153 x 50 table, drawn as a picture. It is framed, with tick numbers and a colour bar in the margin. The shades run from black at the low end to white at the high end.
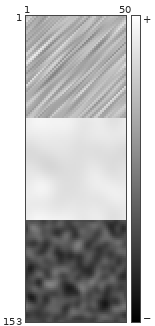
It is made of 3 by 1 panels. Panel 1,1: high, slanting up to the right. Panel 2,1: very high, smooth, faint in contrast. Panel 3,1: low, blotchy.
